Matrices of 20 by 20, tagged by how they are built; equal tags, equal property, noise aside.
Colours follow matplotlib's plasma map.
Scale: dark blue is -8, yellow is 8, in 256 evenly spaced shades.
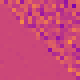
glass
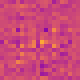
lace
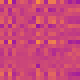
lace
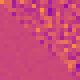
glass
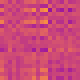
lace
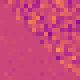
glass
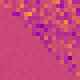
glass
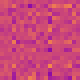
lace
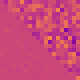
glass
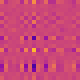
lace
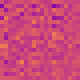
lace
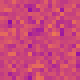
lace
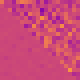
glass
